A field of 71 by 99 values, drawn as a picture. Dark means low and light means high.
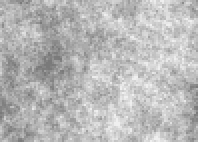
Grain: blotchy. Stripes: none. Ninth with the lowest average: middle left. Average level on the scale: 70%.
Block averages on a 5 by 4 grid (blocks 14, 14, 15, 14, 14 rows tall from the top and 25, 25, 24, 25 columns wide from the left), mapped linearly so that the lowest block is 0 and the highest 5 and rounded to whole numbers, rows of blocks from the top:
2 2 4 5 | 2 1 4 5 | 0 2 5 5 | 1 3 5 4 | 1 3 5 3
